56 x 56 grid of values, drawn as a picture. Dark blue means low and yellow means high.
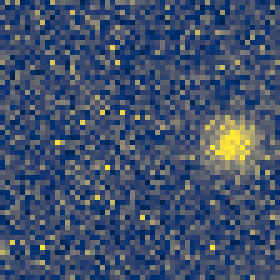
No single row or column stands out from its neighbours. There is no overall slope. Neither half mirrors the other. One bump rises in the middle right. No regular stripes run through it. The values are skewed, with a long tail toward high values. The ninth with the highest average is the middle right.
